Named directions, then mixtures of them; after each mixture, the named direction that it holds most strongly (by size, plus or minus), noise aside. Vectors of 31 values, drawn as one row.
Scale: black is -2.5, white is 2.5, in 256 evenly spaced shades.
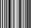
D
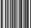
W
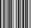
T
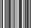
D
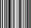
D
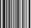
W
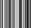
D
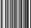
W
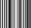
D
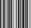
T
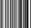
W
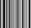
W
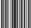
T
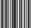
T
